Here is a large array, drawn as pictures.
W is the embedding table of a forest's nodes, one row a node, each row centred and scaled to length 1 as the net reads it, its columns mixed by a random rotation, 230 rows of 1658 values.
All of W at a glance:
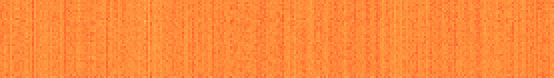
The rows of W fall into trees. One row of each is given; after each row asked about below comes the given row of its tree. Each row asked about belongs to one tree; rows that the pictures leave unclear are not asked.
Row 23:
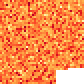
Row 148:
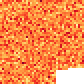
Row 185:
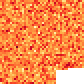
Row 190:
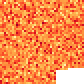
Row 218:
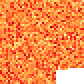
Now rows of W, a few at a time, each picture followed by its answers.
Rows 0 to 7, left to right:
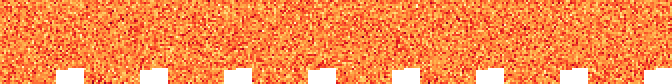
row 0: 190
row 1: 218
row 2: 148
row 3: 185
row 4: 148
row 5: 218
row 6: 185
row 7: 218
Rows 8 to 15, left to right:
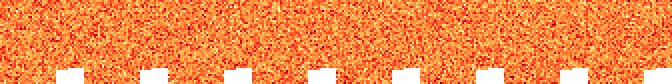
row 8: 185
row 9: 218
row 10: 185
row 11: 23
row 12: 218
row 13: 218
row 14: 190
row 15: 148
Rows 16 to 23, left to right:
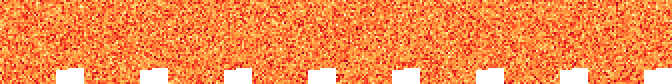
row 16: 148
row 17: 190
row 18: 185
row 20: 185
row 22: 148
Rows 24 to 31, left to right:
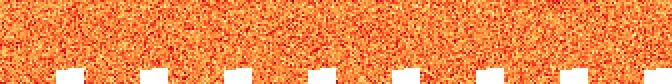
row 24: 148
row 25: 148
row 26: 185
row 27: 148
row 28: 148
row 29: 218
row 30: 185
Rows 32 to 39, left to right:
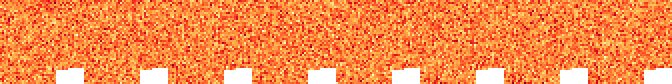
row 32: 185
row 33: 185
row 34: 218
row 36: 185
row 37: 218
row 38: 218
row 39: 218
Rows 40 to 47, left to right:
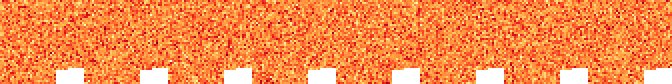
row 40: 190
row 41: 185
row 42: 148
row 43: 218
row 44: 190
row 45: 185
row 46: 218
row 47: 185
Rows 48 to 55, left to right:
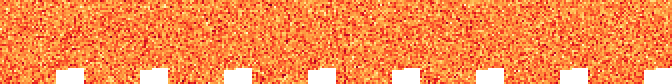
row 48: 148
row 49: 148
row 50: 218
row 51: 218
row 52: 218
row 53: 218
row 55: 190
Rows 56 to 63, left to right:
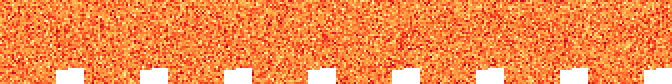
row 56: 190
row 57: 218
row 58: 190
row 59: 190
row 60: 148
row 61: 148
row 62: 148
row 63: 148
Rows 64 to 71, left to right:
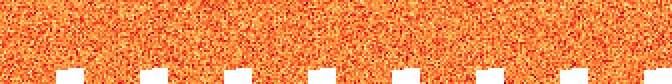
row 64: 190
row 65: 148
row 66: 185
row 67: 185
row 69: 185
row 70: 148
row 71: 190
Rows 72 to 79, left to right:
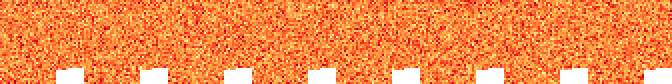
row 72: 218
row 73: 185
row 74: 190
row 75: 148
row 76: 185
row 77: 185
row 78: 218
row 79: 190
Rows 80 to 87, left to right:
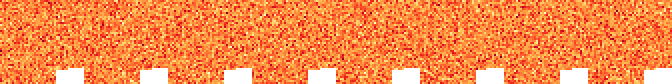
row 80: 185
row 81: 218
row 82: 218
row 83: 190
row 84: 190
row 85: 218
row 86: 190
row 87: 218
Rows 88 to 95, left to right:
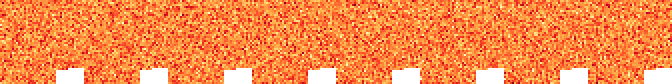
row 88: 185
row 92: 218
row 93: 148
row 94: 218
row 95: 218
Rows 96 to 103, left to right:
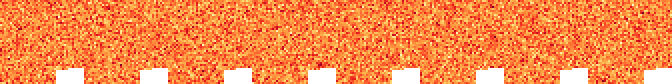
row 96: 185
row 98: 23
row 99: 185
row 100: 185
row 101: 190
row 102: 190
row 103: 218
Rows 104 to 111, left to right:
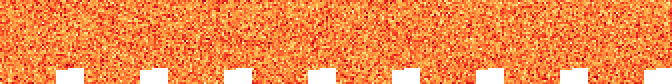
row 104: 185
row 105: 190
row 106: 185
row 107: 148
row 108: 185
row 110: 190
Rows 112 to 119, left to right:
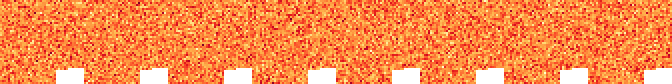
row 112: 190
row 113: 185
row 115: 218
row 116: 185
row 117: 190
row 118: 218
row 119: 218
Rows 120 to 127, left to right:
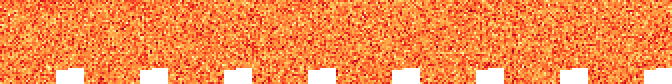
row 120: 185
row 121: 185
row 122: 190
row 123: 185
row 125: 185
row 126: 218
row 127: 148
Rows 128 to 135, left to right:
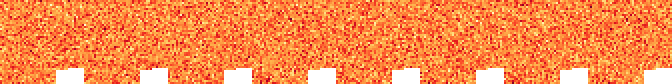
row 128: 148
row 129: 185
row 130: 190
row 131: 218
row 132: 218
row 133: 218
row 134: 218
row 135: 218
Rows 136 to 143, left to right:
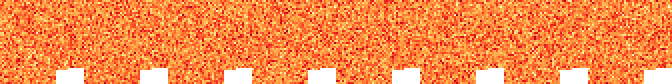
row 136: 190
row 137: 190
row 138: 190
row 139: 190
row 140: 185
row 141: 148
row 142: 190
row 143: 148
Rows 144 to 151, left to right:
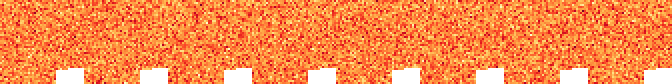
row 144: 190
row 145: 218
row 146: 190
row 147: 190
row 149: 148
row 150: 23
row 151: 190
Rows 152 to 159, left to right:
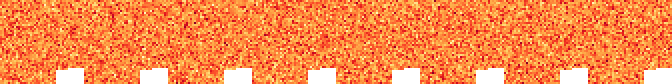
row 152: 218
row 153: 190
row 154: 218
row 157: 190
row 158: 148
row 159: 190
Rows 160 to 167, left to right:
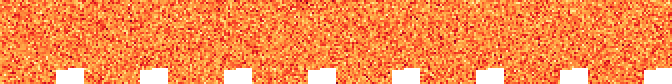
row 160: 190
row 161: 218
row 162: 185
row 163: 185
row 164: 148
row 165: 218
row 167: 190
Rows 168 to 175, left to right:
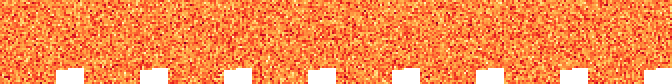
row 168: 190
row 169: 218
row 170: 148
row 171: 218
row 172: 218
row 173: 190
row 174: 190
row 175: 218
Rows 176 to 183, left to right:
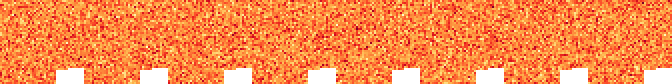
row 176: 190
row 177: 218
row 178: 148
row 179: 148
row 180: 185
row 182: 185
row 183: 185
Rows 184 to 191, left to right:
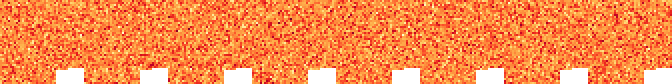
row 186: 185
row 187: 218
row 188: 190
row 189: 190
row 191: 190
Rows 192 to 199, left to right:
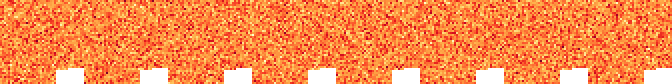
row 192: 218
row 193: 148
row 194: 185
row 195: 190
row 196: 190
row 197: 190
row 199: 190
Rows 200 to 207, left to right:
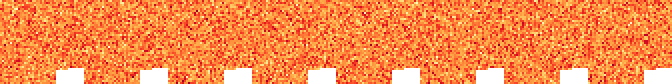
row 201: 148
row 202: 218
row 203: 218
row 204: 190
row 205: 218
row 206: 218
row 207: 185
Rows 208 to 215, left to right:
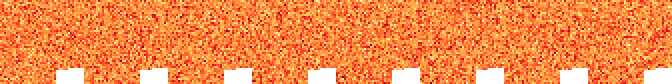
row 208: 190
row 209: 190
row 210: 190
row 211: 190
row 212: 190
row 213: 185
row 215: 148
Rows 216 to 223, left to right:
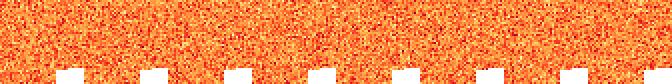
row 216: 23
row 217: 190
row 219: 148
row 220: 185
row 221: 185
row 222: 218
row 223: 218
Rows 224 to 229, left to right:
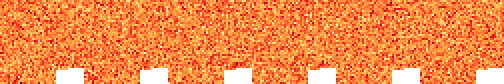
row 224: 218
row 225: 218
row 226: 185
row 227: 185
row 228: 185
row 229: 190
